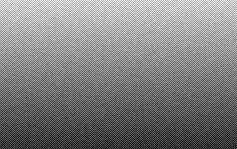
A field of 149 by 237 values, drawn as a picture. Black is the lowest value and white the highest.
Grain: checkered. Slope: up to the top. Odd rows or columns: none.
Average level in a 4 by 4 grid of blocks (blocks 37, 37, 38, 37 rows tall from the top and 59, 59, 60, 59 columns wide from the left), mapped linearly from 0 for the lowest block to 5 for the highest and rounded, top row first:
5555 | 3333 | 2222 | 0000
